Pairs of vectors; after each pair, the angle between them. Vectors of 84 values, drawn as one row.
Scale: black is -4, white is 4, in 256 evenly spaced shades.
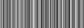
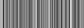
partly aligned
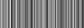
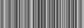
partly opposed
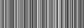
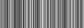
partly opposed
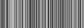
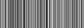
nearly opposite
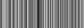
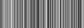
partly aligned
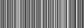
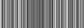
orthogonal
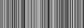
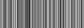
partly opposed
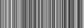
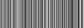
partly aligned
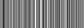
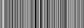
nearly opposite
